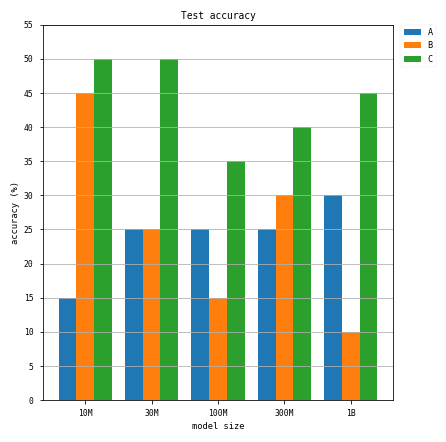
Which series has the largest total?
C
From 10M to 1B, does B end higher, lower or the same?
lower
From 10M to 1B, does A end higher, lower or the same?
higher
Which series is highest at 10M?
C
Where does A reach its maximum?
1B
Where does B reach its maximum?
10M
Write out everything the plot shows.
Title: Test accuracy
x-axis: model size, ticks 10M 30M 100M 300M 1B
y-axis: accuracy (%), ticks 0 5 10 15 20 25 30 35 40 45 50 55
Legend: A, B, C
Values:
A: 15 25 25 25 30
B: 45 25 15 30 10
C: 50 50 35 40 45
